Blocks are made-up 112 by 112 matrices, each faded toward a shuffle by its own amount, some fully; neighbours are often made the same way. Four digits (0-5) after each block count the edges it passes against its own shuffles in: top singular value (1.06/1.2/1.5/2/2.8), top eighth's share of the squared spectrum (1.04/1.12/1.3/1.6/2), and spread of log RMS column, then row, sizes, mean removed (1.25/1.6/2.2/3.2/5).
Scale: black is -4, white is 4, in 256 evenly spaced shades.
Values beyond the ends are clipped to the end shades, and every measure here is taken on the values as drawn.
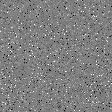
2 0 0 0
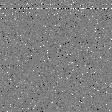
4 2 0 1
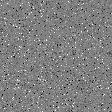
1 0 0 0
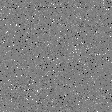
2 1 0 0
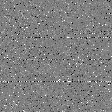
4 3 0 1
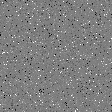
0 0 0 0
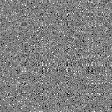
4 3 2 2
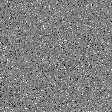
2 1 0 0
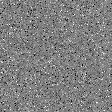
2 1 0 0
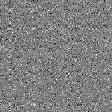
4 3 1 1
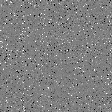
3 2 1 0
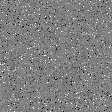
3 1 0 0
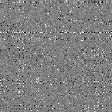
4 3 2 2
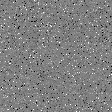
2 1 0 0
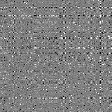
5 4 3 3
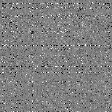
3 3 3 3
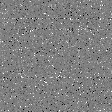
2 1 0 1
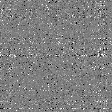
2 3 2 3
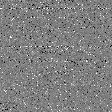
2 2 1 2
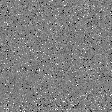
1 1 1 1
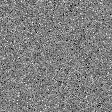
0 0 0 0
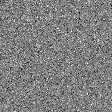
2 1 0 0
